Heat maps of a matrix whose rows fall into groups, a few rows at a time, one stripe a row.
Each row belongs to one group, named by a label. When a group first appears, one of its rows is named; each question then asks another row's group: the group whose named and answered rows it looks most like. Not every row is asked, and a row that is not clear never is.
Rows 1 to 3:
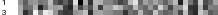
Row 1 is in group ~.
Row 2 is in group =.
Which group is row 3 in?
~
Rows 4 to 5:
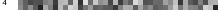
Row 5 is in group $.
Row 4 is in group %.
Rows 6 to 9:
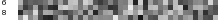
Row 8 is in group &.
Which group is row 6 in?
$
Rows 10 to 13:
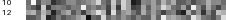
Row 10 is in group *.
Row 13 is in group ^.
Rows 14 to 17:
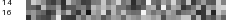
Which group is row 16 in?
=
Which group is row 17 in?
&
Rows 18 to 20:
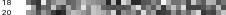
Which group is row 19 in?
$
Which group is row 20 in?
%
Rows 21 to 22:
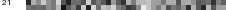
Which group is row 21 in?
&
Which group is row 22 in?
~
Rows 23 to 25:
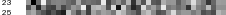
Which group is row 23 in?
^
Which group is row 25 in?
%
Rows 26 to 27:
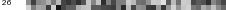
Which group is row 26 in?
&
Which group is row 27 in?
$
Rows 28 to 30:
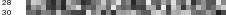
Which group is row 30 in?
&
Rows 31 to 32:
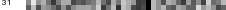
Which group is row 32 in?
*
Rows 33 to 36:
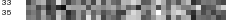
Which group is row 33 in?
&
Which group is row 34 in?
%
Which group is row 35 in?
&
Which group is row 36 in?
&
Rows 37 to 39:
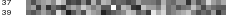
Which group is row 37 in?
~
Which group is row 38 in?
*
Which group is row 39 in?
&
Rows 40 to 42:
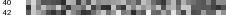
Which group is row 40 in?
%
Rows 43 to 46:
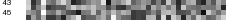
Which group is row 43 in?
=
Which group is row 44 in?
$
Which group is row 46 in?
^
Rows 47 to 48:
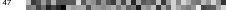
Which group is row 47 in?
$
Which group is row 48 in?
%
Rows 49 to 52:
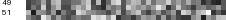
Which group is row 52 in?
~
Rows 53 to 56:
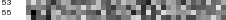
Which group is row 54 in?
$
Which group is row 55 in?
^
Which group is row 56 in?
$
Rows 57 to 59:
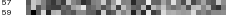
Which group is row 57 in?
^
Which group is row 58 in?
*
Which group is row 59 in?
^
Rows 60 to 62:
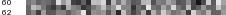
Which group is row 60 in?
=
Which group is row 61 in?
^
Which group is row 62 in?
*
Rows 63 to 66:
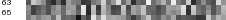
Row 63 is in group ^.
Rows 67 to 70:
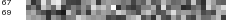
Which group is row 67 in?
~
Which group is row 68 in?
~
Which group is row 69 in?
%
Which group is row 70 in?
$
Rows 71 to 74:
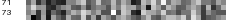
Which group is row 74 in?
%
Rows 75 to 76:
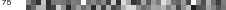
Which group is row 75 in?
*
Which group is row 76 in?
&
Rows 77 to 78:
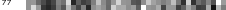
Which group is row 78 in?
=
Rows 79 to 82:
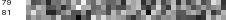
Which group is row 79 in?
$
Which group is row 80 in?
$
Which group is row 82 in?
~
